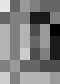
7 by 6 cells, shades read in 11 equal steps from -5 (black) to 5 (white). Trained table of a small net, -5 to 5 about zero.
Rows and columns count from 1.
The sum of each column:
12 0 9 -8 -3 -15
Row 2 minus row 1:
-5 1 -1 -4 -3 1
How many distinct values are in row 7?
4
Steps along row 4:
down up down up down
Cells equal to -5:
1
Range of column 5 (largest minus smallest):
6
